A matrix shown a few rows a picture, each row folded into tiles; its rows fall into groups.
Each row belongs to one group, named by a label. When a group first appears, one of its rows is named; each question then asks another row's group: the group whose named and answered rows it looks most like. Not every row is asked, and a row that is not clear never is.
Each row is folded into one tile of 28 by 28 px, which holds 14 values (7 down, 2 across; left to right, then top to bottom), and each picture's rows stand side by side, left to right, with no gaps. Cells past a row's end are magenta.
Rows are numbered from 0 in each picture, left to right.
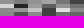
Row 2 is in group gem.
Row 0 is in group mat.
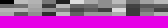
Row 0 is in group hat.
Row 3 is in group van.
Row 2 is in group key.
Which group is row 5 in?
van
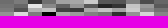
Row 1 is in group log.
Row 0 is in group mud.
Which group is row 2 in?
van
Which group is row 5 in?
key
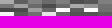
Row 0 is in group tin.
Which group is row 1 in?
mud
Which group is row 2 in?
gem
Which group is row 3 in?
gem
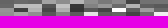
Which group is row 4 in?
gem
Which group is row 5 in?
mud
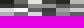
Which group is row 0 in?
hat
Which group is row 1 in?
tin
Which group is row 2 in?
hat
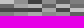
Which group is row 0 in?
van
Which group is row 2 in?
log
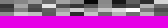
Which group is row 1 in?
tin
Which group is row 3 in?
hat
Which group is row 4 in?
hat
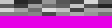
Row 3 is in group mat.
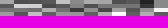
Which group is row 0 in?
tin
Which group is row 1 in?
log
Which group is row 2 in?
van
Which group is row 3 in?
van
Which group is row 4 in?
key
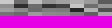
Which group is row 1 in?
mat
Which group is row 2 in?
van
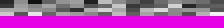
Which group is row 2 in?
van
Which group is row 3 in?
hat
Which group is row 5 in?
hat
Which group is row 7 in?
mud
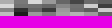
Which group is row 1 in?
van
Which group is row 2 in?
mud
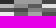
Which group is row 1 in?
tin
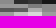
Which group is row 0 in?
mud
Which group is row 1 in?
key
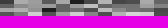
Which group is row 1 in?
tin
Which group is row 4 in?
mud
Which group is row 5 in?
tin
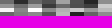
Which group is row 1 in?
gem
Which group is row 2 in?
mat
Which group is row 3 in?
hat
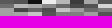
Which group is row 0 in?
mud
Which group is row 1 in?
key
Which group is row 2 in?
mat
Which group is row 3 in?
tin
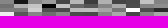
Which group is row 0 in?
tin
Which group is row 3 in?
hat
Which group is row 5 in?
van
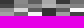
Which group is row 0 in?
hat
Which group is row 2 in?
log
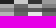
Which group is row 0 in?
key
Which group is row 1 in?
key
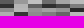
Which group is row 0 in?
hat
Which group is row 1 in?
mat
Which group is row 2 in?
van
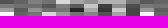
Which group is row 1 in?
mud
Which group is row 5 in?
key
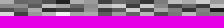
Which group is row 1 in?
mud
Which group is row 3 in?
tin
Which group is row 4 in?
log
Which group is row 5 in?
log
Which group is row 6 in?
van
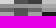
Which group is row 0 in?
tin
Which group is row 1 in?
log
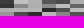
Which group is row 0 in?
hat
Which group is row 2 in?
log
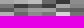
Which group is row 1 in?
mat
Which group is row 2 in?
key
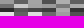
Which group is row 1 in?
tin
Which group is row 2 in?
tin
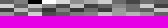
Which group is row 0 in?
log
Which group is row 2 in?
van
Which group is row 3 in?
van
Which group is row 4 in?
mud
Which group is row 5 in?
log
